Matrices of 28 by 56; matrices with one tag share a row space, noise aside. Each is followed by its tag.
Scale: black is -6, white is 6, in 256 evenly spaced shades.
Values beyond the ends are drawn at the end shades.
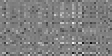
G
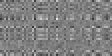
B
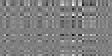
G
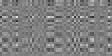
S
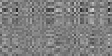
S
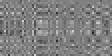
B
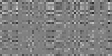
S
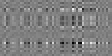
G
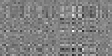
G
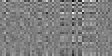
G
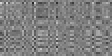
B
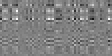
S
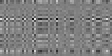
B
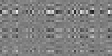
S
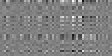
G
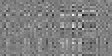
G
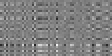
B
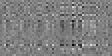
G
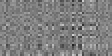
G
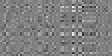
G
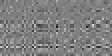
B
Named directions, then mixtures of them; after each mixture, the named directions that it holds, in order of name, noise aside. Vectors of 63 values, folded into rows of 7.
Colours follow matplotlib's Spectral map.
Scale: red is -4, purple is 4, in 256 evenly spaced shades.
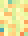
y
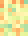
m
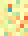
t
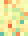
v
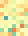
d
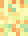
m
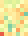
d, v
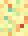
d, t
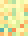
d, y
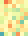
v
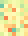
d, m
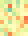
t, y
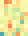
v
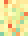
v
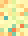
d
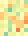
m, t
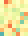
v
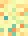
d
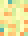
y
